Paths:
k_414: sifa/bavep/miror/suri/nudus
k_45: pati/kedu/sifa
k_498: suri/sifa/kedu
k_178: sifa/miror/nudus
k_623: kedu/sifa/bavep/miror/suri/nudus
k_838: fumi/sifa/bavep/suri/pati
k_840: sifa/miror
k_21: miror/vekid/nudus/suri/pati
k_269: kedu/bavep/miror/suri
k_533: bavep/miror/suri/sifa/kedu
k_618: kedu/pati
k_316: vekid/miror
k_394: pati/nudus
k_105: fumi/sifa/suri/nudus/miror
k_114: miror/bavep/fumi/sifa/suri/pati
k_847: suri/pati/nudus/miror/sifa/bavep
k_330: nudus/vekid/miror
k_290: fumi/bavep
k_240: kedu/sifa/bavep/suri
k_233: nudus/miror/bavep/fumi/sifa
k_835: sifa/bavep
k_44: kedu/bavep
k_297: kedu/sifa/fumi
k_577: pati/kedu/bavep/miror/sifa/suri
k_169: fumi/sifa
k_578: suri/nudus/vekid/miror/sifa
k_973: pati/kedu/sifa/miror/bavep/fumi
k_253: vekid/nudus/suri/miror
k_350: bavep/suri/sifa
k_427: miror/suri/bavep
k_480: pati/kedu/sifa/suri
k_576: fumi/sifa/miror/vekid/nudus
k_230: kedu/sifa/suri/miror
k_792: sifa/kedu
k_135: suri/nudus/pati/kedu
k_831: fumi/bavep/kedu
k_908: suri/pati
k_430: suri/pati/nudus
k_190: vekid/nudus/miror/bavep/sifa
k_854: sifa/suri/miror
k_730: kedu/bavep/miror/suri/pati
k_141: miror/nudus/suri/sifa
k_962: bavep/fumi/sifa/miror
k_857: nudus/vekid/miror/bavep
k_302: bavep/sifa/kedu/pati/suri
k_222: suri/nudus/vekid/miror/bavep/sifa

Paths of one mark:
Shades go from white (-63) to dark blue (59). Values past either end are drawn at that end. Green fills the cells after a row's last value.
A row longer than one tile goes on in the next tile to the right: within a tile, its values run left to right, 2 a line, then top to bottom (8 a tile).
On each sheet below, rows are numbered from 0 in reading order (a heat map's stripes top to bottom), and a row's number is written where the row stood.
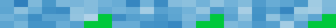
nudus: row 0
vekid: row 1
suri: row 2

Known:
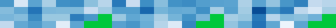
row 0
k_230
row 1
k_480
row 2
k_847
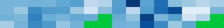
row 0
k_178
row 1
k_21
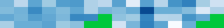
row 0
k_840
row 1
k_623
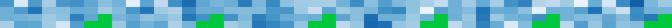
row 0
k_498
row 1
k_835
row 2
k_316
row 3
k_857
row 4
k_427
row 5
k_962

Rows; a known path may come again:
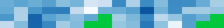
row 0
k_578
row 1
k_730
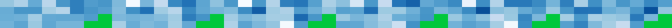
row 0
k_290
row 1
k_835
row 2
k_240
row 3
k_838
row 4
k_302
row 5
k_45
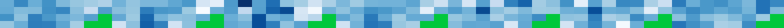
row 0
k_316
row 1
k_222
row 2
k_21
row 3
k_190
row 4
k_114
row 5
k_623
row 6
k_618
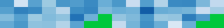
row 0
k_792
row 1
k_230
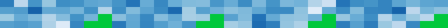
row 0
k_480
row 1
k_394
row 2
k_857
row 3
k_135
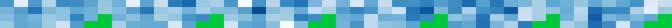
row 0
k_498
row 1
k_350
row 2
k_533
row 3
k_297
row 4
k_430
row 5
k_141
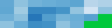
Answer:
k_178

